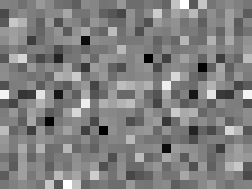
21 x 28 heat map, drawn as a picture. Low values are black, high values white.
It looks the same turned upside down. There is no seam. There is no overall slope. On average the colour sits 50% of the way up the scale. The distribution is heavy-tailed on both sides. There are no regular stripes.
